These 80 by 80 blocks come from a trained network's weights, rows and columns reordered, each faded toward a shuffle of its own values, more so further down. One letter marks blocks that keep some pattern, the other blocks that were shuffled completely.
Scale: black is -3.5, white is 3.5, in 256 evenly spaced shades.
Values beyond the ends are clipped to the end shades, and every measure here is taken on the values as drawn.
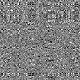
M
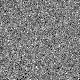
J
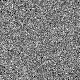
J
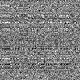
M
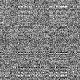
M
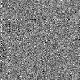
M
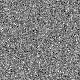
J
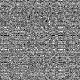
M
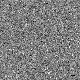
J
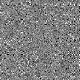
M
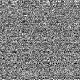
M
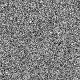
J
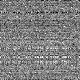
M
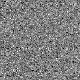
M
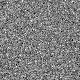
J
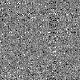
M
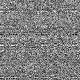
M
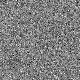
J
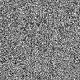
M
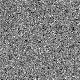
J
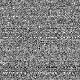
M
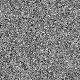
J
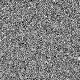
M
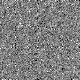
M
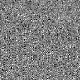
M
